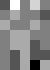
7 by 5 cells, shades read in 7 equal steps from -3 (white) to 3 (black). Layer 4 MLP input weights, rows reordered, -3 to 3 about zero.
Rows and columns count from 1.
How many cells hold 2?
0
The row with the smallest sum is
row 1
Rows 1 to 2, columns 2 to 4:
-3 0 -2 / -1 0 0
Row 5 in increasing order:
-1 -1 0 0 1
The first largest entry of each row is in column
1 5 2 1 4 2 4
